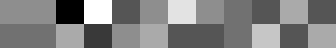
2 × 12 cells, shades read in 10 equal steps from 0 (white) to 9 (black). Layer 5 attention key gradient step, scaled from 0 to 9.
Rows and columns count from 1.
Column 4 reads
0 7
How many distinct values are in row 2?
6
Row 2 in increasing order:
2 3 3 3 4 5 5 5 6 6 6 7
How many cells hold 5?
4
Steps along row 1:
same up down up down down up up up down up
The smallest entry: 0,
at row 1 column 4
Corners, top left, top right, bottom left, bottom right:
4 6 5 3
